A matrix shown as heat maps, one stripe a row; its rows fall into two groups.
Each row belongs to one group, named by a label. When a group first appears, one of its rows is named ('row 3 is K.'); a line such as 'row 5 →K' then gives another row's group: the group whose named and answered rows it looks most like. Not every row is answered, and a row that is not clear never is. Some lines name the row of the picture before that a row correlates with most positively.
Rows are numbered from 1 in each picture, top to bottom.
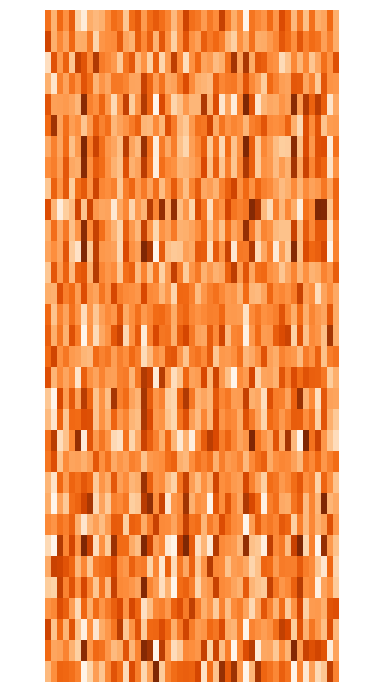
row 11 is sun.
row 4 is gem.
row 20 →gem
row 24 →gem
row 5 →sun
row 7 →sun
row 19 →gem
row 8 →sun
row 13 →sun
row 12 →sun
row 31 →sun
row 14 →gem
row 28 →gem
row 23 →gem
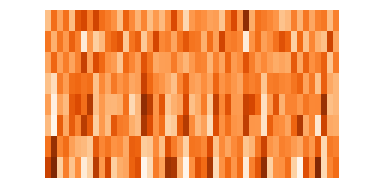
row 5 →gem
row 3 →sun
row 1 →sun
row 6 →gem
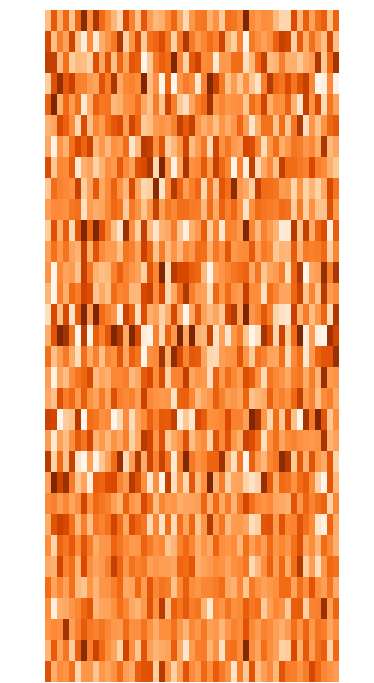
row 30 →sun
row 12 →sun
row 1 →sun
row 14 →gem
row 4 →gem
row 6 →gem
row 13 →gem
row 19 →gem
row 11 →sun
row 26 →gem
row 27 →gem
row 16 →gem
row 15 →sun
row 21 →gem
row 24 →sun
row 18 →gem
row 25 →gem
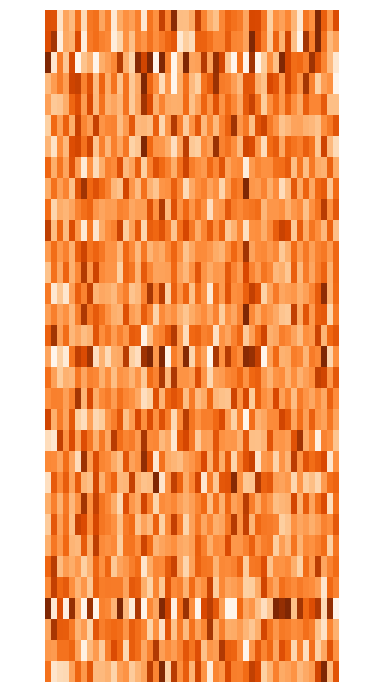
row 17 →gem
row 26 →sun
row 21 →gem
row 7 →gem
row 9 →sun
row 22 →sun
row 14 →gem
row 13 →sun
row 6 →sun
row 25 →sun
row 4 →gem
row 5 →gem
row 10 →gem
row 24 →sun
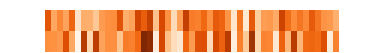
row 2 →sun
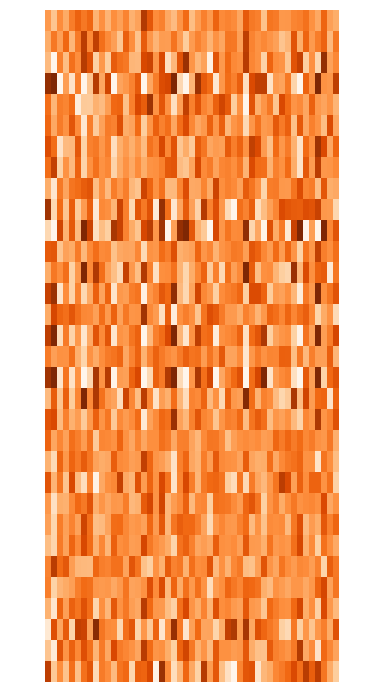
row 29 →gem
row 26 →gem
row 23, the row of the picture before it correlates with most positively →1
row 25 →gem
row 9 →gem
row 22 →gem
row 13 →sun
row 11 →gem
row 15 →gem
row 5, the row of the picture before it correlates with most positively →1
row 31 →gem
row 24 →gem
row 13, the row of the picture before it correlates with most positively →2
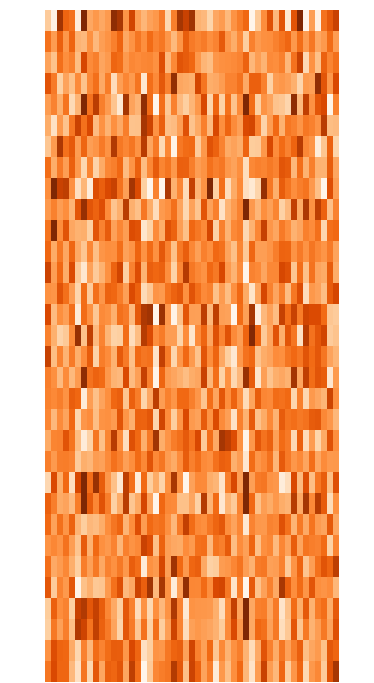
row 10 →sun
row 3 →gem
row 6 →gem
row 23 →sun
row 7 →gem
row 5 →sun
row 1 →gem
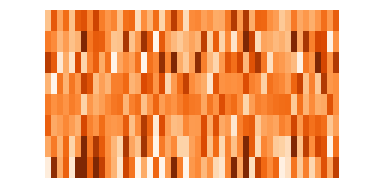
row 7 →sun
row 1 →sun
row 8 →sun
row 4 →gem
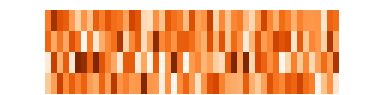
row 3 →sun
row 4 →gem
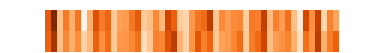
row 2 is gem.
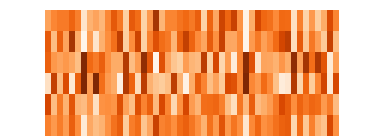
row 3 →sun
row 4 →sun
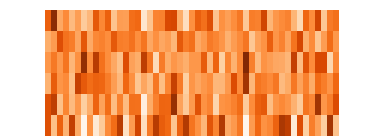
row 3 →sun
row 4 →sun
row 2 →gem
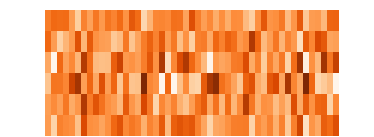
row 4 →gem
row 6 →gem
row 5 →sun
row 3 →gem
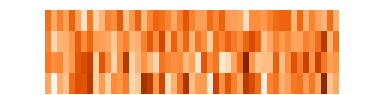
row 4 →gem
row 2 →gem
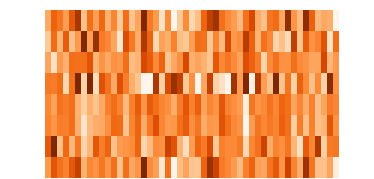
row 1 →gem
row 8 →gem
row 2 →sun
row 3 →gem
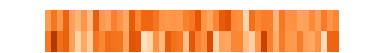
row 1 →sun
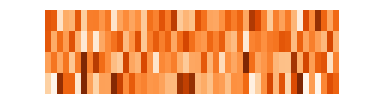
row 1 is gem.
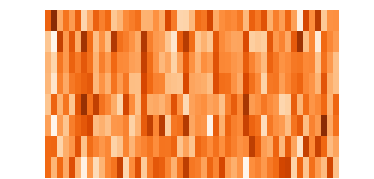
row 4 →gem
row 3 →gem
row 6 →gem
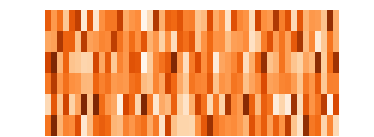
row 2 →gem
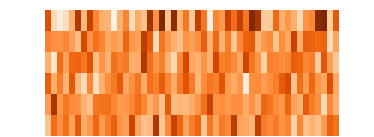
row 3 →gem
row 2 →sun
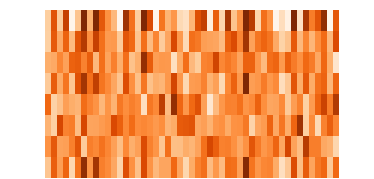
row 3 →gem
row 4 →sun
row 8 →sun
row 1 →sun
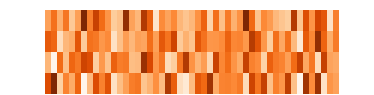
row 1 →sun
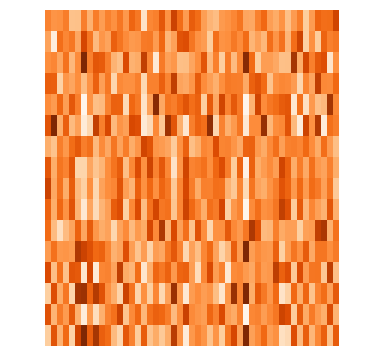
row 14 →sun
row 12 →sun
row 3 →sun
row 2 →gem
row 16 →sun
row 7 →gem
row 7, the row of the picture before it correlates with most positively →3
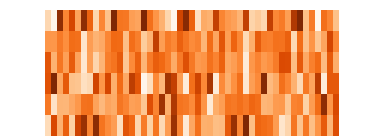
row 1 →gem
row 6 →sun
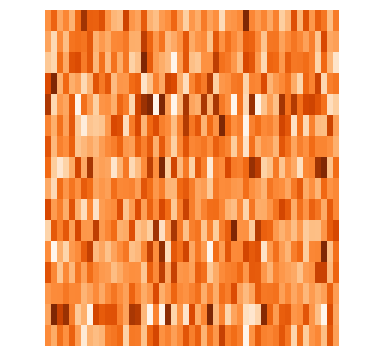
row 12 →gem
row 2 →gem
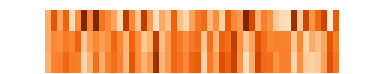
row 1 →sun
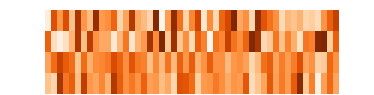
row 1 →sun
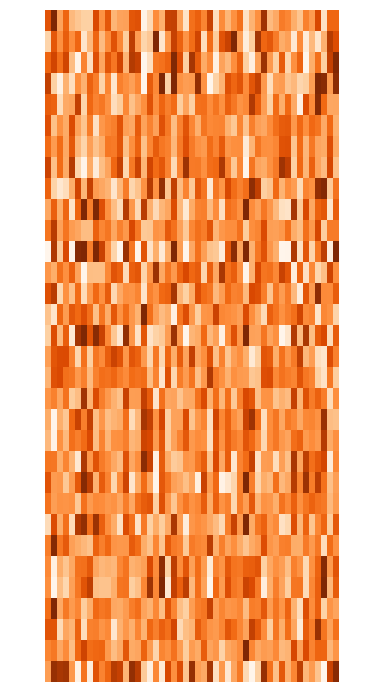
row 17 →gem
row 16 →sun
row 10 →sun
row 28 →gem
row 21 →gem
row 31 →sun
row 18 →gem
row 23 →sun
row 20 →gem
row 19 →sun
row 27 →gem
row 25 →sun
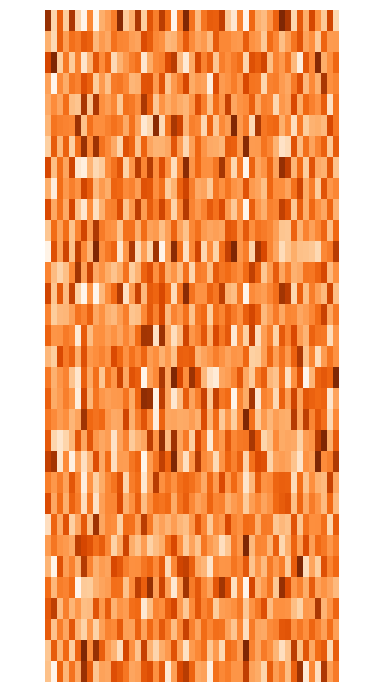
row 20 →sun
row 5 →sun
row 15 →gem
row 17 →gem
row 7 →sun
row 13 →gem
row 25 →sun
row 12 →sun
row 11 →sun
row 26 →sun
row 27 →gem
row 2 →gem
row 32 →gem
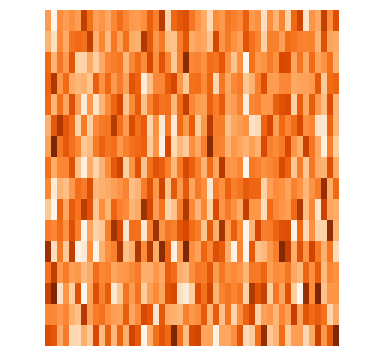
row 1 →gem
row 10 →gem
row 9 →gem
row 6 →gem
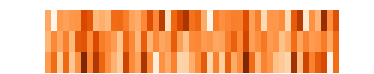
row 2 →sun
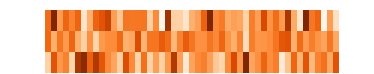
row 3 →sun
